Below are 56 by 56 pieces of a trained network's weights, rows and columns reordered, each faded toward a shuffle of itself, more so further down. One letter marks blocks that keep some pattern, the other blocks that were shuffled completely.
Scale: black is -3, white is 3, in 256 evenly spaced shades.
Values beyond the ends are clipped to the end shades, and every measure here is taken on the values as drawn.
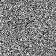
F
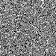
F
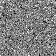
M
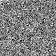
M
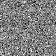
F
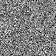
F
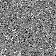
M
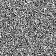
M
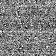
F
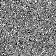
M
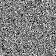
M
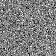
F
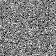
M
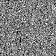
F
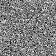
F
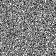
M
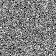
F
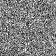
M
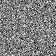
F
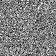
M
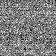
F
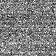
F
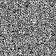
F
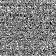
F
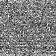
F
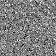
F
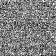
F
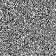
M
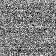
F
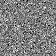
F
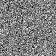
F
